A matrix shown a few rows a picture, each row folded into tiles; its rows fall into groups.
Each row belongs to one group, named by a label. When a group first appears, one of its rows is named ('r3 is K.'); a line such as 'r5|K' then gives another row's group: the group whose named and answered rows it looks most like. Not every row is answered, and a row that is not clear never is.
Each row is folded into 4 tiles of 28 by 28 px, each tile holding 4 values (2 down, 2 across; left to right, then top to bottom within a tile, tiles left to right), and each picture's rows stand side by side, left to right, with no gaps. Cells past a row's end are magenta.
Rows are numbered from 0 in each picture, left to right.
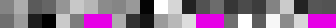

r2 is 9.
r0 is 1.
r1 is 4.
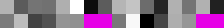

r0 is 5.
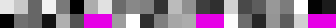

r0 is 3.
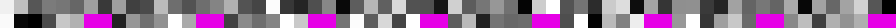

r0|4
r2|3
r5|9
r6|9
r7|5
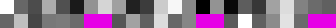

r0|3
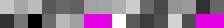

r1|4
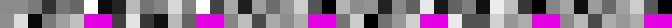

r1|1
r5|5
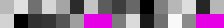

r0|4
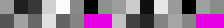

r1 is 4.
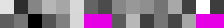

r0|5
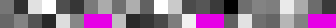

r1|4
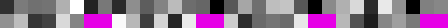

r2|4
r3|4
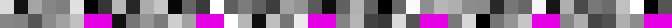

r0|5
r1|3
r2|9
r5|5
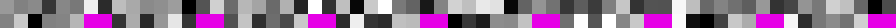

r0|9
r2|9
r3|3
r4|3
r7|4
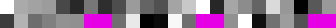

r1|1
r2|3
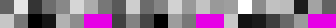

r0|1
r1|1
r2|4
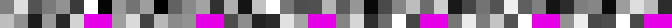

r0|9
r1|9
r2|3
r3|1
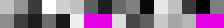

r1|4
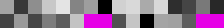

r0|5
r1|3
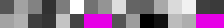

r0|1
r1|5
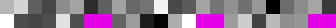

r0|4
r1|3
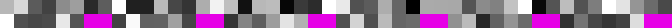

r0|4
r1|3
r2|3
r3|3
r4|5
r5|5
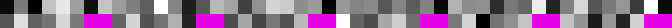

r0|1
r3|4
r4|9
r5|9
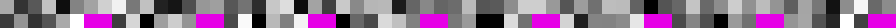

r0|3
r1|3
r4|1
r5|4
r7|1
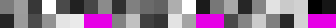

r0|3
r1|1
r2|5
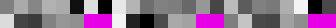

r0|4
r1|4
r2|5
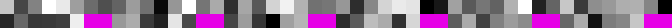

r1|1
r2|1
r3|5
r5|5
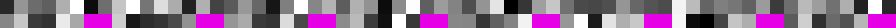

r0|1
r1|4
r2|1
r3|1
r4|3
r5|9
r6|4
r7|9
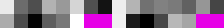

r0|5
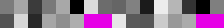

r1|4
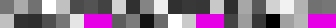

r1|3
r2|1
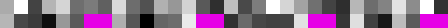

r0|4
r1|5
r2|5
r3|1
